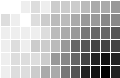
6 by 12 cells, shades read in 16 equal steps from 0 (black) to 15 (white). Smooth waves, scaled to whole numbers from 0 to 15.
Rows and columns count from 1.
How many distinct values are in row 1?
7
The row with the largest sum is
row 1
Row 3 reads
14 14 14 14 13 11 10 9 7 6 6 5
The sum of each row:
147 133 123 108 97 89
